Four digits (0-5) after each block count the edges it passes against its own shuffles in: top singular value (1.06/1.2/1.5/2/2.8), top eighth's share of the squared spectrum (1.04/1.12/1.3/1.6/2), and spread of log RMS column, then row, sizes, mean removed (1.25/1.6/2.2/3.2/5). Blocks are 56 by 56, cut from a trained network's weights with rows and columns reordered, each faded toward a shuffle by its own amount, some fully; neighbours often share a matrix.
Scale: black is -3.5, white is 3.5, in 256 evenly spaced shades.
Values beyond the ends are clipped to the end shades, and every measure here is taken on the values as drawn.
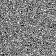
0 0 0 0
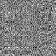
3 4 1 1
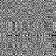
4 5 2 2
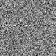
3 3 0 1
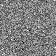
0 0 0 0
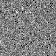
2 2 0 1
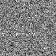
2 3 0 0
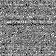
3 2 0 1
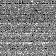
4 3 0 2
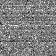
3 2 0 1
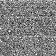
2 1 0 0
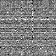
4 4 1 2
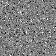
1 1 0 1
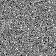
1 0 0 0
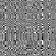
4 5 3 2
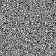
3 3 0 1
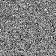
1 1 0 0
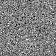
0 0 0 0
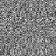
4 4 2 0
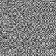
4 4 2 0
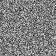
0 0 0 0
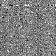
2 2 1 1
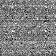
3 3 1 0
